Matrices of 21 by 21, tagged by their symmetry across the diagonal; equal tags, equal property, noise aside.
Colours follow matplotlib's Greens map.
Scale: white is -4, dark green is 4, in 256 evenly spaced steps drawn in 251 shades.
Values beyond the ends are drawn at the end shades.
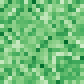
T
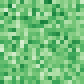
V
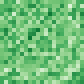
T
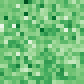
V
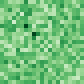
T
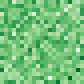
T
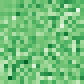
V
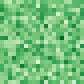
V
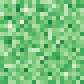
T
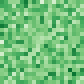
T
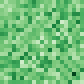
T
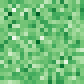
V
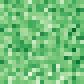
V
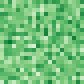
V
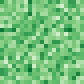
T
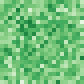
T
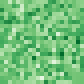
V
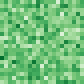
V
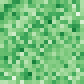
T
